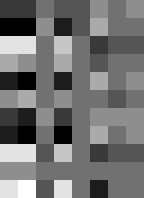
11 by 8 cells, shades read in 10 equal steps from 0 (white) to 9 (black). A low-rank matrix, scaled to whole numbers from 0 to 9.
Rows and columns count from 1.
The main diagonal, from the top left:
7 9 5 3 5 5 4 4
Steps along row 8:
up down up down down up down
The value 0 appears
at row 11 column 2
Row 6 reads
4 3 5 4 5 5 6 5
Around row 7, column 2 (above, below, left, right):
3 9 7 4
